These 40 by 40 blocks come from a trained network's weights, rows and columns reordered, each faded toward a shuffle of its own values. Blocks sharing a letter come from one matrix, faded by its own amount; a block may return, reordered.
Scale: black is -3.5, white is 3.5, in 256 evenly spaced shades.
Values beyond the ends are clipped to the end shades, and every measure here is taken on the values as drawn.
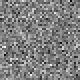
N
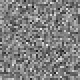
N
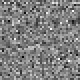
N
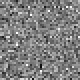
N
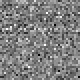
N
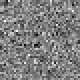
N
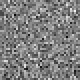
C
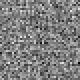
N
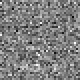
N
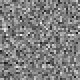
N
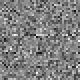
C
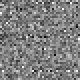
N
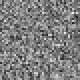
N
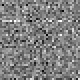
C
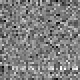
C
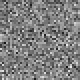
N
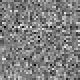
C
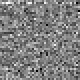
C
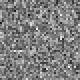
N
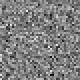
C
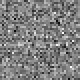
N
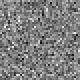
N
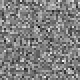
N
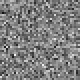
N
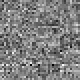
C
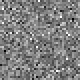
N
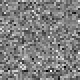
C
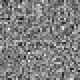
C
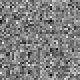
C
